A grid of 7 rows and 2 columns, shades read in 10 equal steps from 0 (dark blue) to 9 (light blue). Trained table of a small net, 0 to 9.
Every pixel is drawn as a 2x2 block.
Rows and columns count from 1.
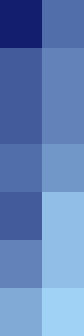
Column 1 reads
0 3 3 4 3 5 7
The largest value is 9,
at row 7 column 2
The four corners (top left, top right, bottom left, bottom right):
0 4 7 9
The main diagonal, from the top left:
0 5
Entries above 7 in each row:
0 0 0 0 1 1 1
